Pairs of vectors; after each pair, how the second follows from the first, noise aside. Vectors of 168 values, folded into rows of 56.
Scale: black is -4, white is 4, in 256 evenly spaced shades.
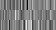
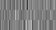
shrunk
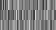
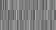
shrunk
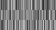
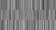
shrunk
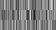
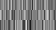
wrapped around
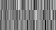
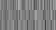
shrunk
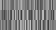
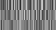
wrapped around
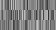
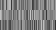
wrapped around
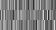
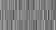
shrunk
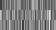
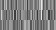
wrapped around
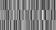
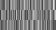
wrapped around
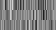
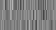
shrunk
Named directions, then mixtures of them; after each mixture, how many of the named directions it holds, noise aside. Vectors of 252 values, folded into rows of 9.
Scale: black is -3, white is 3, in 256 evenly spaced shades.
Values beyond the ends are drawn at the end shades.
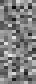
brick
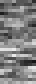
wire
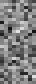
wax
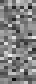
one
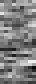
one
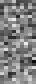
two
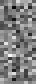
one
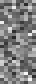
two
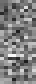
three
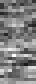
one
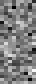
three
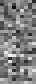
two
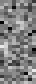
three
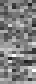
two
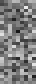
two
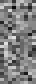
two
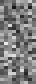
one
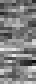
one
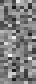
one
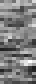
one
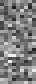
two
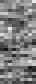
two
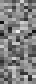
one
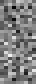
one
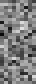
one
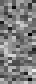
three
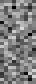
two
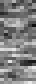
one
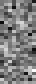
three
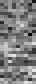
three
